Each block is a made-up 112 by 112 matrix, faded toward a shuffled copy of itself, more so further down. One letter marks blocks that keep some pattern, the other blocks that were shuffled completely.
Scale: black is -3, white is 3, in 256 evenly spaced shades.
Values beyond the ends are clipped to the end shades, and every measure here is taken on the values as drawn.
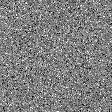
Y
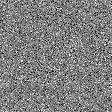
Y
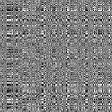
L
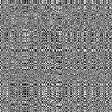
L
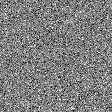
Y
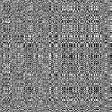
L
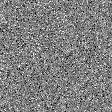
Y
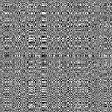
L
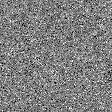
Y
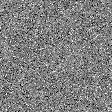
Y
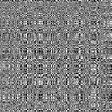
L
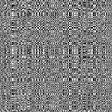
L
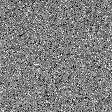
Y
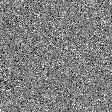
Y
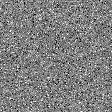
Y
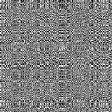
L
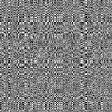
L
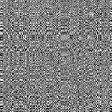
L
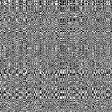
L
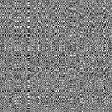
L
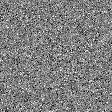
Y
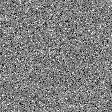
Y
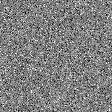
Y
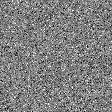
Y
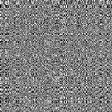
L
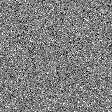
Y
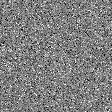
Y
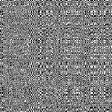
L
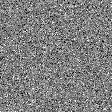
Y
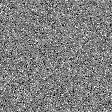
Y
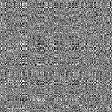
L
